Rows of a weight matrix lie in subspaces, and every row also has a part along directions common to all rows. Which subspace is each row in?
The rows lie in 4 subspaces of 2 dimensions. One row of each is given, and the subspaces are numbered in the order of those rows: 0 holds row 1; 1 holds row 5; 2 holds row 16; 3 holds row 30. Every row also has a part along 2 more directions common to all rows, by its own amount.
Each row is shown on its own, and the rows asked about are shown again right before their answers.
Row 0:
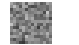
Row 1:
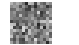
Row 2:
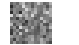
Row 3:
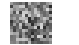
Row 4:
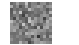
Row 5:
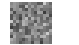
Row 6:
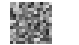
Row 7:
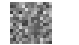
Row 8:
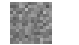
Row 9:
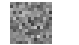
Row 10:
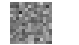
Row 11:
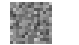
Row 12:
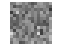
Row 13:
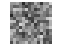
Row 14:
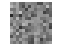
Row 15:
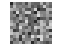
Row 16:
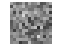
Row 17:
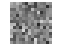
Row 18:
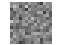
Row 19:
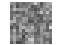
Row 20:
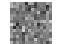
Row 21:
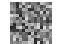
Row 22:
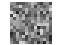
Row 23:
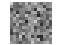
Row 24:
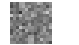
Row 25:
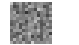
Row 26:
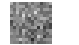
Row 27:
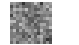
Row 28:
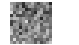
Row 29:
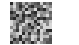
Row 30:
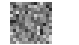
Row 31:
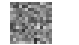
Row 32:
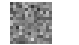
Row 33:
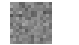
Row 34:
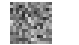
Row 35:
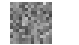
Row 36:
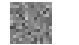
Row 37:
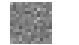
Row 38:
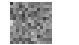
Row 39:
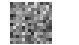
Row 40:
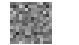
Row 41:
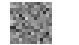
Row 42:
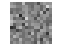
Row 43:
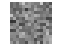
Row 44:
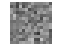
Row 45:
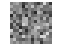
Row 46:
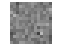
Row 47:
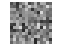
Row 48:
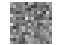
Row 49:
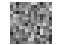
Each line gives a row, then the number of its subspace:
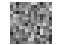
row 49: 3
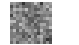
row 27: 3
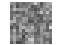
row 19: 3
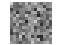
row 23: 2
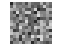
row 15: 2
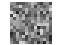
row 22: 3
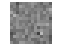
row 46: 3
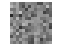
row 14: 1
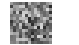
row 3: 2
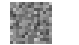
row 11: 3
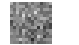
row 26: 2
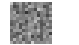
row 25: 2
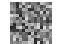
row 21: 0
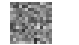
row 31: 0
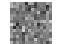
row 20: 0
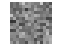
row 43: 3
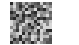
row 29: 2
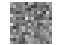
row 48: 0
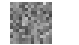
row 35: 1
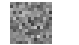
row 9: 2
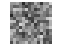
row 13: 3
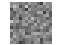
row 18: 1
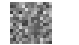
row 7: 1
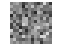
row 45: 1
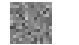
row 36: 0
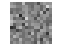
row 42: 0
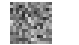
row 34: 2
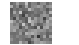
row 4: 2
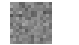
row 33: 1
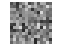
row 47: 0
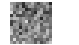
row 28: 1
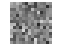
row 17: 0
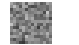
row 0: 0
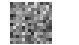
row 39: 0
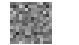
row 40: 1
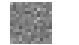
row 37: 2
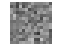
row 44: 3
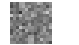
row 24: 1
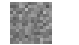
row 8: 1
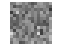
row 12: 3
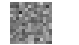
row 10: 1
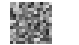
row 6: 3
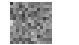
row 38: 2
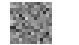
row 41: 0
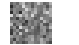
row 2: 1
